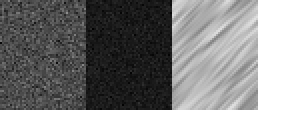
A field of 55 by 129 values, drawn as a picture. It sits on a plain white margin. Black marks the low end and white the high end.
The table splits into one row of 3 panels. Panel 1,1: low, fine-grained. Panel 1,2: very low, fine-grained, faint in contrast. Panel 1,3: high, slanting up to the right.
